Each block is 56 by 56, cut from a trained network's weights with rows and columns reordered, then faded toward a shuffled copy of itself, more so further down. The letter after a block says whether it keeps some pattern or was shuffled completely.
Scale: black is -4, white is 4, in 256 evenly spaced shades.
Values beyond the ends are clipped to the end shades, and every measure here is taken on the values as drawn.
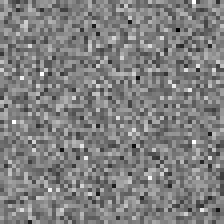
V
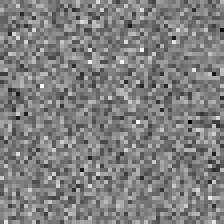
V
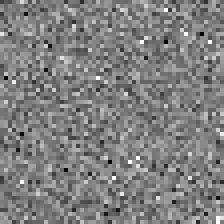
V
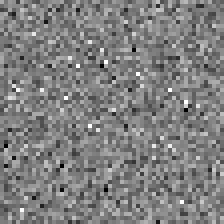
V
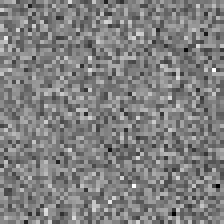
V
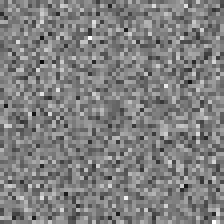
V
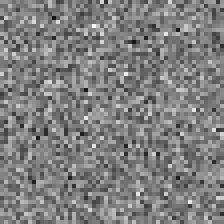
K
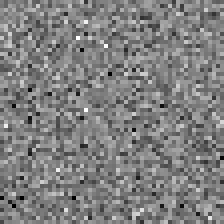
K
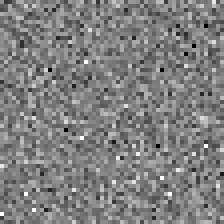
V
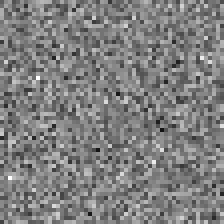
K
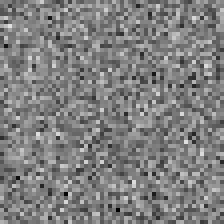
K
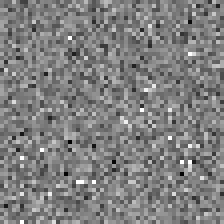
V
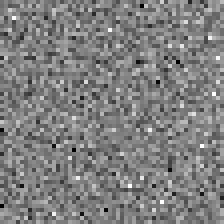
V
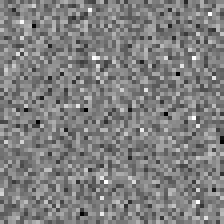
V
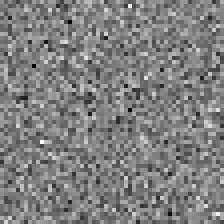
V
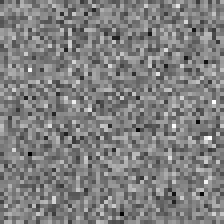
K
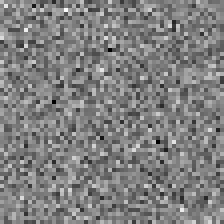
V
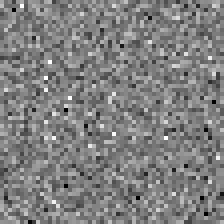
V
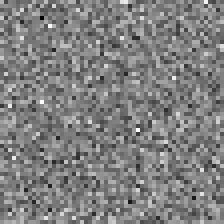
V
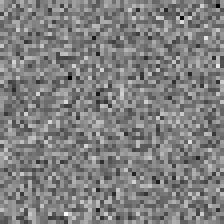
K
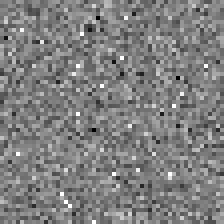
V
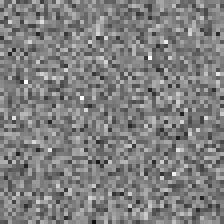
K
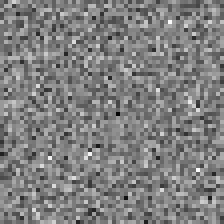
K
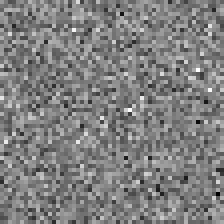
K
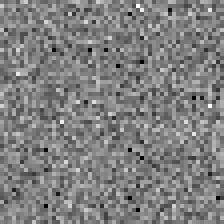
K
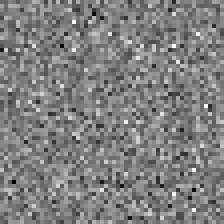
V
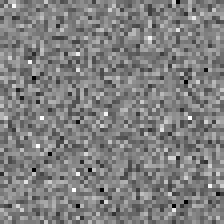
V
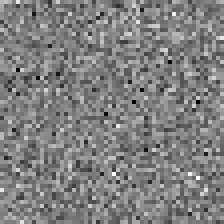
V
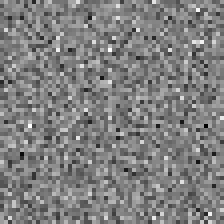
V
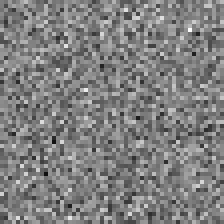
V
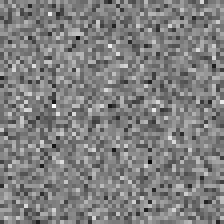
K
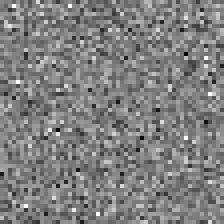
V
